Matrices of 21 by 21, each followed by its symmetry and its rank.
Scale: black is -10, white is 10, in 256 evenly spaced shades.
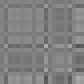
symmetric, rank one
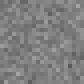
neither, full rank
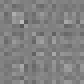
symmetric, rank three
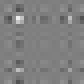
symmetric, rank one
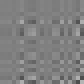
symmetric, rank one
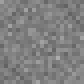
symmetric, full rank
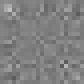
symmetric, rank three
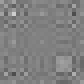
symmetric, rank three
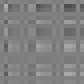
neither, rank one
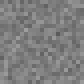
neither, full rank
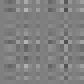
neither, rank one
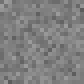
symmetric, full rank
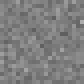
neither, full rank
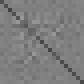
symmetric, full rank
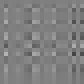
neither, rank one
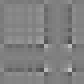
symmetric, rank one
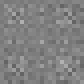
symmetric, rank three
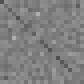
symmetric, full rank
